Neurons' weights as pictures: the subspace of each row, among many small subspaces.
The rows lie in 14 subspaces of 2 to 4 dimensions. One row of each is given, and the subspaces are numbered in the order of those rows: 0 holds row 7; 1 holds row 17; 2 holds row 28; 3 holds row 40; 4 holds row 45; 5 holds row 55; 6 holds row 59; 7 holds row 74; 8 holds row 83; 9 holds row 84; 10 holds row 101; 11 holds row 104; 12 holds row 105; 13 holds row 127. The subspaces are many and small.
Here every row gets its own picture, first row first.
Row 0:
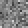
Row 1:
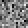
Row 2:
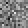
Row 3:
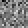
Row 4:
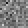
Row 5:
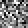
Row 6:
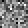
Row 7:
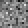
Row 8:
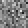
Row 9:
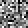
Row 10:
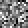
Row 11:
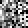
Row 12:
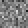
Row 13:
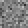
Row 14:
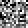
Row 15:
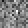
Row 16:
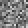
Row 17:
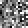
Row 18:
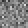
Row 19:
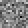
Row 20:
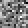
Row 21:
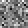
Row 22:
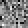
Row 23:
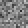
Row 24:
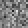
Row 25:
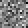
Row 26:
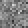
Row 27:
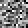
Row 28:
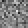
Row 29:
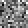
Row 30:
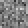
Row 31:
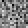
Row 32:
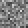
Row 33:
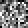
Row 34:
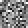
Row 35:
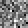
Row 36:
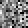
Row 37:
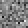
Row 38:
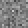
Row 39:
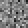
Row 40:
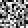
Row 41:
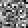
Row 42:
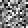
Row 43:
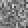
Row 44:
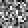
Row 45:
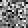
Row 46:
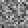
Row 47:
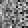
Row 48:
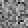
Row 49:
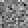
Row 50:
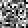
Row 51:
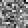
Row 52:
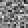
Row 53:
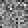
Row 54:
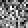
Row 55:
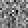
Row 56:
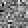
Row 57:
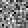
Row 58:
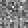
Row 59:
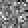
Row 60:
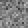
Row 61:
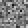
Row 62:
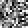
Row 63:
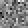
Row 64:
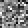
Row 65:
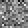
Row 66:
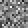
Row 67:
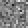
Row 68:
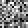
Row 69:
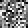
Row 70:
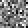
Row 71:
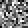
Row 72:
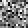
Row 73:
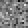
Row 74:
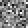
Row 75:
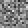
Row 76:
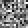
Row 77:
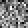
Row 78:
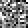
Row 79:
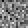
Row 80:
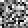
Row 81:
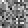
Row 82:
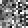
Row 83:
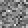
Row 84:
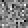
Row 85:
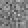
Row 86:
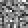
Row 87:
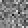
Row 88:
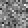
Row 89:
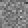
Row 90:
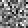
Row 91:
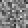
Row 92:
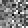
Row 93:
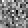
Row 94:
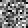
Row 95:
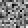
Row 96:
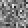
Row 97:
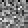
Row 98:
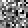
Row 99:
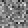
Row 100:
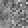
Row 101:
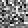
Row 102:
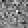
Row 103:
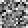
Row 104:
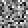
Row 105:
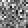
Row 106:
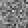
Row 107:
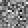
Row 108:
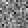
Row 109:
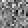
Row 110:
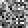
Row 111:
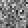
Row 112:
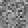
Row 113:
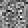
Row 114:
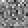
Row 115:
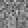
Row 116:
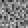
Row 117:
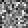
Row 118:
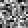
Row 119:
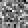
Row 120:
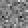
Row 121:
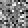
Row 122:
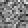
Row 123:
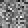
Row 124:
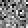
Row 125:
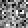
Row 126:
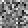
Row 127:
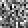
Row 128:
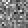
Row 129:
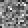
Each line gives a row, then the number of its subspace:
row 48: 11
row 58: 10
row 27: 8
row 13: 9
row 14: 12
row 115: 5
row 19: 7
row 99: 11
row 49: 9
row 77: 12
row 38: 5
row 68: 10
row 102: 2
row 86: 10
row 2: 12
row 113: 4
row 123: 4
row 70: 7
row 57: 0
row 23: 3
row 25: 7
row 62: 2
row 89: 7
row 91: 10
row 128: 12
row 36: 1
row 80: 9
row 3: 5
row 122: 10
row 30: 11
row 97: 10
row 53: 13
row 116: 3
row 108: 0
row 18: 12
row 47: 1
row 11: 1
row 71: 2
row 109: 5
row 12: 6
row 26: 2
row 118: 7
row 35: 10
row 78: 12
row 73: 0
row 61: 3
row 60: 0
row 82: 1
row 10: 6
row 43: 13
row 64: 9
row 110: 4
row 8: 6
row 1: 9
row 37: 11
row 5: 2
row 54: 12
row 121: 6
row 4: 5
